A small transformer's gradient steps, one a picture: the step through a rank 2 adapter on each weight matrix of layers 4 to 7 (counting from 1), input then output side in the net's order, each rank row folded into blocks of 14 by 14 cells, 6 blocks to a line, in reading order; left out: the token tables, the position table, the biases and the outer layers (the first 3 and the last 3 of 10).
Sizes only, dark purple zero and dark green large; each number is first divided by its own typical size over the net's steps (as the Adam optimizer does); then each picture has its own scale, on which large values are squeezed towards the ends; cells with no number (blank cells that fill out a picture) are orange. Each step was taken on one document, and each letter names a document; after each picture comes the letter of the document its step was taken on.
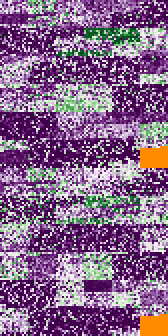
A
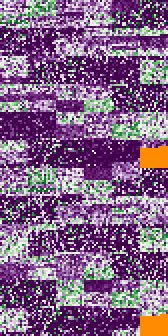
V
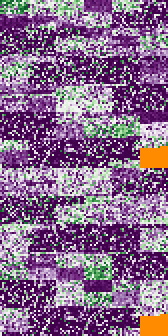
A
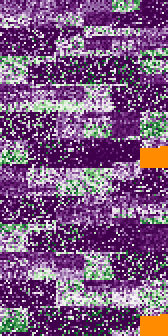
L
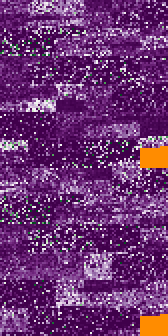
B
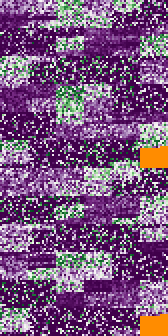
A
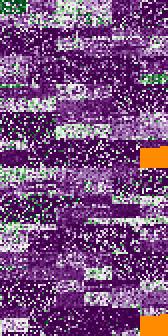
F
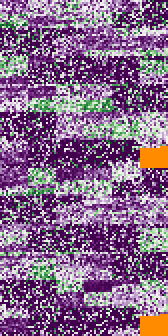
V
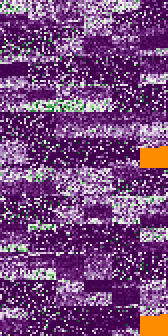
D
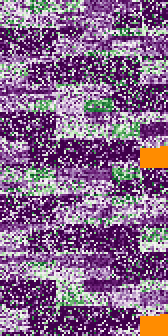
V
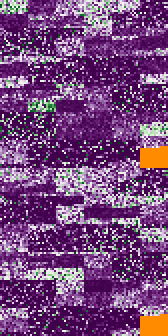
D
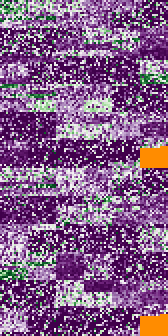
V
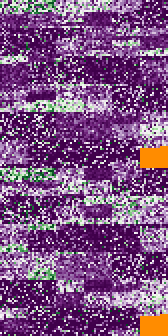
D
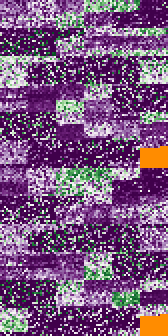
L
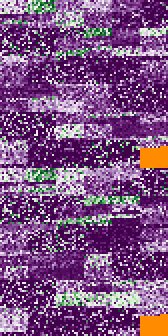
B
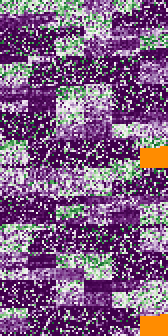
A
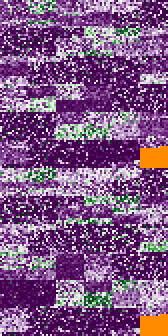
D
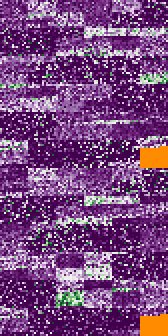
B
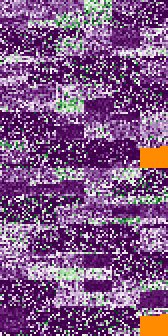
F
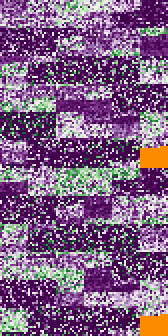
L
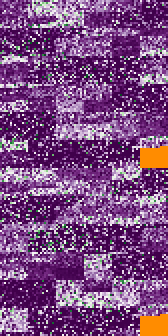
B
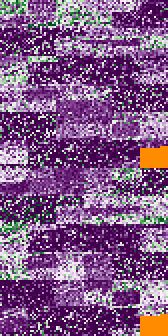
F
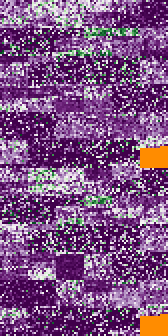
B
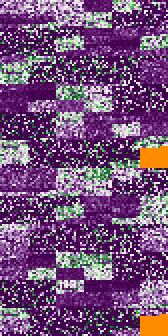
A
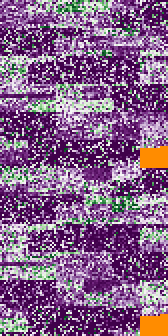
V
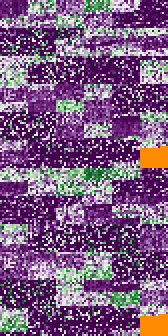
L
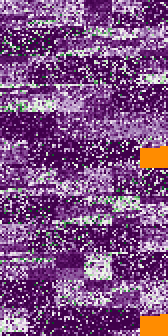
B
